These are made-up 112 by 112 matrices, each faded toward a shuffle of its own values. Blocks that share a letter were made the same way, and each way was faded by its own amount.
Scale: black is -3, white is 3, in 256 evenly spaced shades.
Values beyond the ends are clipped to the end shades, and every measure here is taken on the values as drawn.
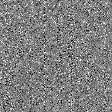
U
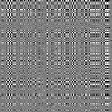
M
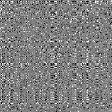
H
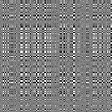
M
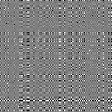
M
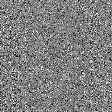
U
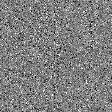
U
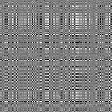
M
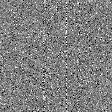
U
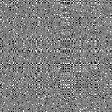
H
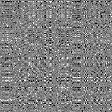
H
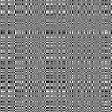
M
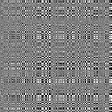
M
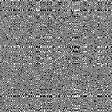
H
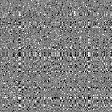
H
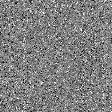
U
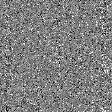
U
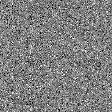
U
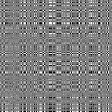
M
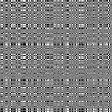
M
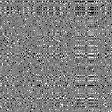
H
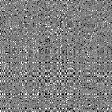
H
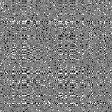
H
